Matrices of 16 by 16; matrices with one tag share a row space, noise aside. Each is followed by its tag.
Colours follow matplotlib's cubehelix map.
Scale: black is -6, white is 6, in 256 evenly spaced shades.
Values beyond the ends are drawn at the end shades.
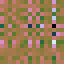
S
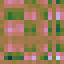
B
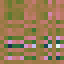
B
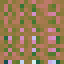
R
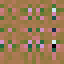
S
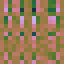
R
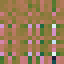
S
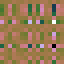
S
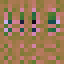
R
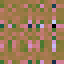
S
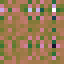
S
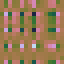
R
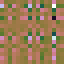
S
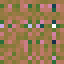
S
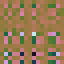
R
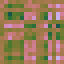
B
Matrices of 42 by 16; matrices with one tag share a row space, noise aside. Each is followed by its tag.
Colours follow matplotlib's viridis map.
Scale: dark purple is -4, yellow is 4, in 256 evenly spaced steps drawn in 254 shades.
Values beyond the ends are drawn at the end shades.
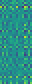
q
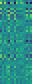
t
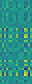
q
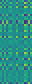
q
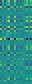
t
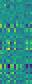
t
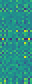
q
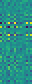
t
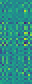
q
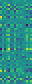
t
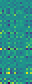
t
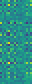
t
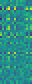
t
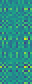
q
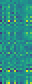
t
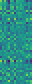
t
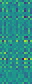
q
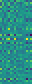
t
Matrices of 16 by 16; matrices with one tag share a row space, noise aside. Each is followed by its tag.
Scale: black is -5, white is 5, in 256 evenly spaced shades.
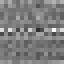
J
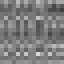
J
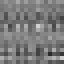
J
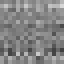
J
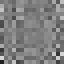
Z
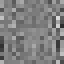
Z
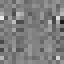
Z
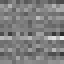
J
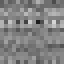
J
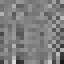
Z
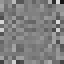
Z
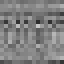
J
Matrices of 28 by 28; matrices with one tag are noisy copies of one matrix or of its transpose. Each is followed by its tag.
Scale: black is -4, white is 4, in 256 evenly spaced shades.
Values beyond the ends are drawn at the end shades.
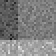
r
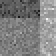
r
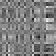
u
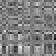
u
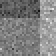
r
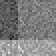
r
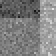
r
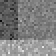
r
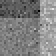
r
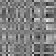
u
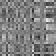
u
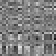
u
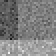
r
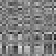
u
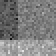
r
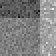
r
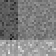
r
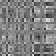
u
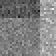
r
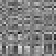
u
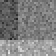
r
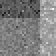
r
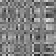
u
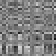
u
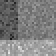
r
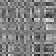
u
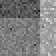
r
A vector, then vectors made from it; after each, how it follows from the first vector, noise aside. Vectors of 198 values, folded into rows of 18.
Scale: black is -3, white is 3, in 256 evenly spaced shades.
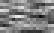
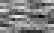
copied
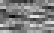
reversed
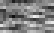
reversed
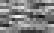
copied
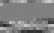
partly zeroed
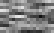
copied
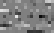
partly zeroed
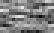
copied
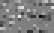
partly zeroed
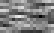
copied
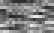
reversed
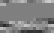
partly zeroed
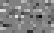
partly zeroed
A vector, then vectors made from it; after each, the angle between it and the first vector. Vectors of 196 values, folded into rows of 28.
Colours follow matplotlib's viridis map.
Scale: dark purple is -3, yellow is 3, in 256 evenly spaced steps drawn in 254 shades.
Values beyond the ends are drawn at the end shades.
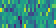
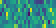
orthogonal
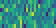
nearly opposite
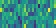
nearly parallel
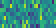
partly aligned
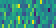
orthogonal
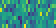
nearly parallel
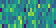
nearly opposite
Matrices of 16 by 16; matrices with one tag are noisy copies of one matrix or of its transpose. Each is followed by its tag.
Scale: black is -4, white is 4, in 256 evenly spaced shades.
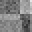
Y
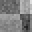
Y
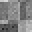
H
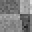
Y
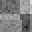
Y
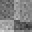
Y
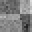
Y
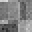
H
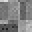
H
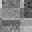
H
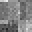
H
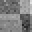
Y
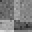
Y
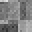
H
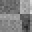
Y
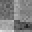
Y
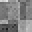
H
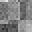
H
